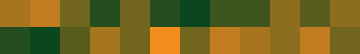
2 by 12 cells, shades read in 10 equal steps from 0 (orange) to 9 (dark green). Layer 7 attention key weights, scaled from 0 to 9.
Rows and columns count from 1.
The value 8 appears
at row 1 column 4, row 1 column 6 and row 2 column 1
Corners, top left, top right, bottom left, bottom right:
3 4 8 5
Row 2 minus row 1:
5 7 1 -5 0 -8 -4 -5 -4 0 -4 1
